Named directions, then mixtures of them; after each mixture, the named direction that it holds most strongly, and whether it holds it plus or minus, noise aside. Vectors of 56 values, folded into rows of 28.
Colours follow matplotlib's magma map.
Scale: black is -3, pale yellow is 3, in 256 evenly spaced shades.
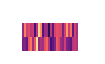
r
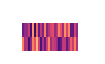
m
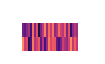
m, plus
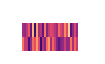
m, plus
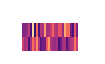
m, plus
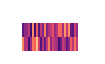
m, plus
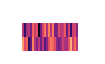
r, minus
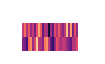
r, plus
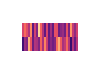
m, minus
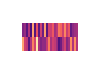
m, plus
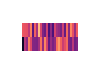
m, minus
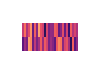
m, minus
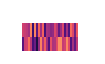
m, minus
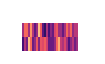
r, plus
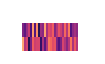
m, plus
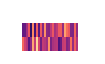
m, plus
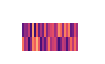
m, plus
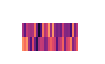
r, minus
